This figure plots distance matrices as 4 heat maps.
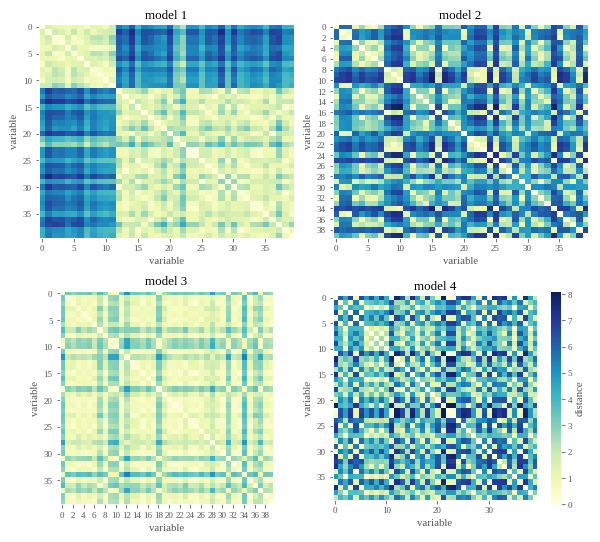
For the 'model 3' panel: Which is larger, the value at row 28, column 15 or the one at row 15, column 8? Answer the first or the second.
the first
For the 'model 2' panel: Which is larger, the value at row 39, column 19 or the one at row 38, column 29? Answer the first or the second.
the second
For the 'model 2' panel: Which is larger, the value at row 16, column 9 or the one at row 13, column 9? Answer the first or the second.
the second
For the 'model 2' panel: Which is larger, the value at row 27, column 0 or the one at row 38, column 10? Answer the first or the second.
the first
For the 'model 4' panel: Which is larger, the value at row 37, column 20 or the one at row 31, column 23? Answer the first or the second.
the second
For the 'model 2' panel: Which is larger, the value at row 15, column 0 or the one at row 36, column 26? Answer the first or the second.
the first
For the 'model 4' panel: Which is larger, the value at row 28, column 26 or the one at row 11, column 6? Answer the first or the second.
the first
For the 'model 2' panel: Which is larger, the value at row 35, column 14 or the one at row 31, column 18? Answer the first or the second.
the first
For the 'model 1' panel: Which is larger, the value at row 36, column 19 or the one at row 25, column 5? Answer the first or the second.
the second
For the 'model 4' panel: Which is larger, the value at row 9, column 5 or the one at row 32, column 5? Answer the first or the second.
the second
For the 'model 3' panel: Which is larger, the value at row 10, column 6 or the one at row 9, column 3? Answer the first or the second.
the second
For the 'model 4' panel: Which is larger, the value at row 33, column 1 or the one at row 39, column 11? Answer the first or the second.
the first
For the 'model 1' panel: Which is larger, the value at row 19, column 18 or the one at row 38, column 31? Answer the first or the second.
the first
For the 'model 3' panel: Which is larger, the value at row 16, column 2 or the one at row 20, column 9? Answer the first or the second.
the second
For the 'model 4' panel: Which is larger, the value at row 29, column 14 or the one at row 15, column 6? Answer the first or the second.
the first
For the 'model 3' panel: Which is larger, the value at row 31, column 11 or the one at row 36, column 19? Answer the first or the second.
the first
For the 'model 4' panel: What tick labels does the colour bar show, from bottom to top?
0, 1, 2, 3, 4, 5, 6, 7, 8
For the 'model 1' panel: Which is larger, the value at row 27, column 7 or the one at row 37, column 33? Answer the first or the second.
the first
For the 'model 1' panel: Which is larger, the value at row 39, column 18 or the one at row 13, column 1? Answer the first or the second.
the second
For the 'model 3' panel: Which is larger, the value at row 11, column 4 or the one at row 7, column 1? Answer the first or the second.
the second
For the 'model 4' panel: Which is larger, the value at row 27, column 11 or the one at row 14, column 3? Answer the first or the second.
the second
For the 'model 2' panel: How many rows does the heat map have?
40
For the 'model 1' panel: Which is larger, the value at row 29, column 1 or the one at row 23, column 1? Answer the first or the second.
the second
